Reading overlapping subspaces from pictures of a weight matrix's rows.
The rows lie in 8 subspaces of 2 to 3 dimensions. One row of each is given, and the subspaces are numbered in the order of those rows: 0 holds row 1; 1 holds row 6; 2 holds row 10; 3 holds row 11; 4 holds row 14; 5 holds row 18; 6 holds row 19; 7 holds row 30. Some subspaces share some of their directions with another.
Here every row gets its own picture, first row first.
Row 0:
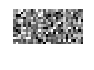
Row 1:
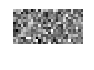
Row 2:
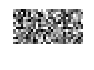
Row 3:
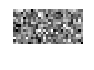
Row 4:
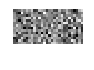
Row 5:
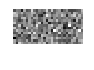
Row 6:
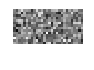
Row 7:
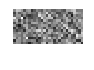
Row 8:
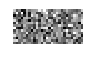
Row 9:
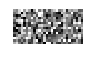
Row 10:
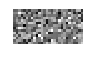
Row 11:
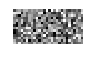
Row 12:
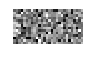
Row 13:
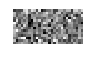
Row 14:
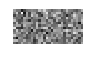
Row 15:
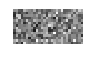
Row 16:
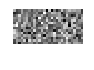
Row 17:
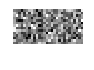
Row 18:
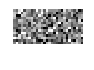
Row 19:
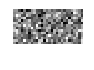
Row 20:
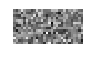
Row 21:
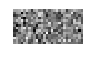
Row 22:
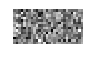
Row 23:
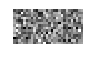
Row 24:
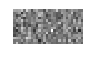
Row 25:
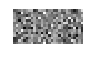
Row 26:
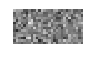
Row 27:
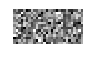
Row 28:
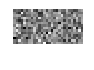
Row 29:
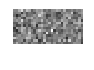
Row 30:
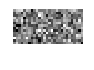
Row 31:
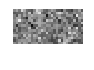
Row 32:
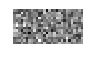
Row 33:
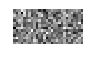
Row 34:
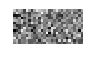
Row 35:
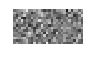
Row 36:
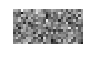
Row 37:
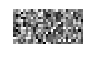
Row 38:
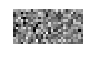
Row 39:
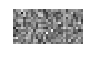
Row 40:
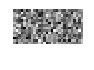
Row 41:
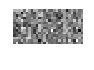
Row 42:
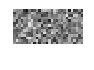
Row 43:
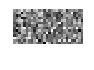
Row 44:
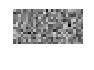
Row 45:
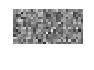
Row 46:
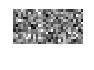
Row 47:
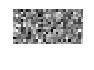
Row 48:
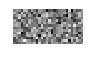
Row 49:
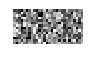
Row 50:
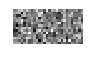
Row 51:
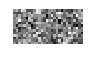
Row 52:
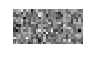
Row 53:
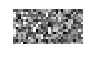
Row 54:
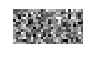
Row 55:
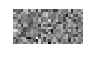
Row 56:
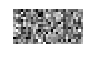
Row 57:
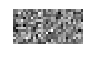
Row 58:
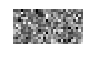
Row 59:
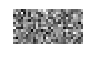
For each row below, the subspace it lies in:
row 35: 0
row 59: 4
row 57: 2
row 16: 3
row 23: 6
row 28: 6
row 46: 2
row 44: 3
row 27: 2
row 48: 0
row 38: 5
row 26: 0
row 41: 1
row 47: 6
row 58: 2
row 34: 4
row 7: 7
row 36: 2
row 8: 4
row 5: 3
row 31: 2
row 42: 0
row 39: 4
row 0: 5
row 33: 4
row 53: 5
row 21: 5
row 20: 1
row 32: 3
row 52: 7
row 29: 6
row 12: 0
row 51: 2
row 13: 0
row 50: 3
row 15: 5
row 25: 6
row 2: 4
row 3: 7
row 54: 0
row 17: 2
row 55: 0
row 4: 6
